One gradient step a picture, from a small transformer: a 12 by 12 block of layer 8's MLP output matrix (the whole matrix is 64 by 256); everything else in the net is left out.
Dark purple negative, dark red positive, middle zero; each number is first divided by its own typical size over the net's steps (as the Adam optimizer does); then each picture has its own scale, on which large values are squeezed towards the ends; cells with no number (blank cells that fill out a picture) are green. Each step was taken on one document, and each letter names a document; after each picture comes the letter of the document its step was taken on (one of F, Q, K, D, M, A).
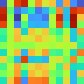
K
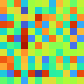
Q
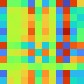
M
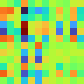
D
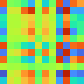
M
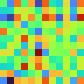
D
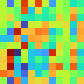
Q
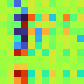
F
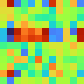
Q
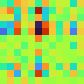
D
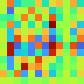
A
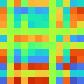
K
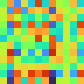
A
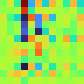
F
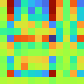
A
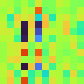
F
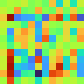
Q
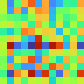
A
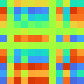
K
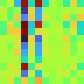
F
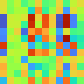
M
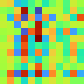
F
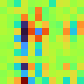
F
